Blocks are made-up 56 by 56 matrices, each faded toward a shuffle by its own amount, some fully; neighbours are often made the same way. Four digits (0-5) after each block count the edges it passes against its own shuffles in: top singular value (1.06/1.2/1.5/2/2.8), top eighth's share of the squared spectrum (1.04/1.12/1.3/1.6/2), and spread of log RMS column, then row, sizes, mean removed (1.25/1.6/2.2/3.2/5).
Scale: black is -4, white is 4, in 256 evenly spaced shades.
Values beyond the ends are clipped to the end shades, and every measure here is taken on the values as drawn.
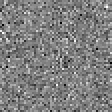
3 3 2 1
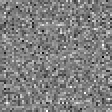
3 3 2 1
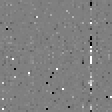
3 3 0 0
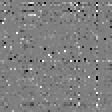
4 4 1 2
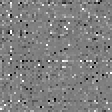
3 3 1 2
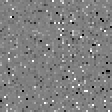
2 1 0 0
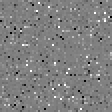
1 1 0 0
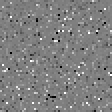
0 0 0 0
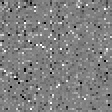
3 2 1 1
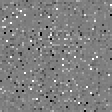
2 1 0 0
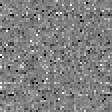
3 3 1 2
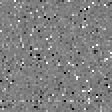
1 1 0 0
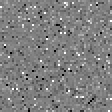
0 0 0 0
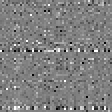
4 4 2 3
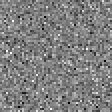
0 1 0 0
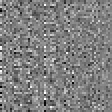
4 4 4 1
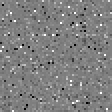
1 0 0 0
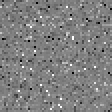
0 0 0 0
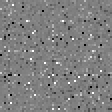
1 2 0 1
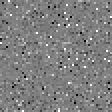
0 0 0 0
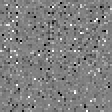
2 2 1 1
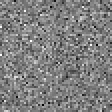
0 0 0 1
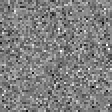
0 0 0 0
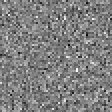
0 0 0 0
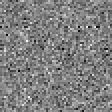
1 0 0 1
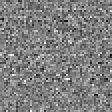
1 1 0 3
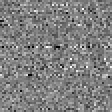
2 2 0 3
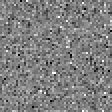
1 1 0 0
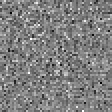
2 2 0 1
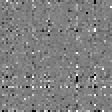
3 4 2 2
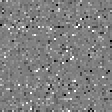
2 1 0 1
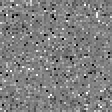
1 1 0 0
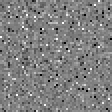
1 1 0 0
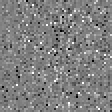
2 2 1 0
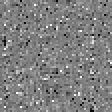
3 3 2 0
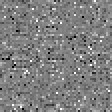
3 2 1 1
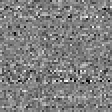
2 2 0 3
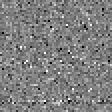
1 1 0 1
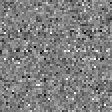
1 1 0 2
